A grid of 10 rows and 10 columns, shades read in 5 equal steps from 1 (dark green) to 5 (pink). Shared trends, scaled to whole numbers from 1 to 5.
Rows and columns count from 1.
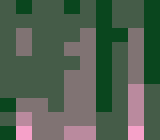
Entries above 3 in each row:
0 0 0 0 0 0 1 1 2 4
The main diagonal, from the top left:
2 2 2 2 2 3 1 2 4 2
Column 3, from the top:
2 2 2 2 2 2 2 3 3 3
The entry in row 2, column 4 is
2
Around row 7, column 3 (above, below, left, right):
2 3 2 2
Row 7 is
2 2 2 2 3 3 1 2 4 2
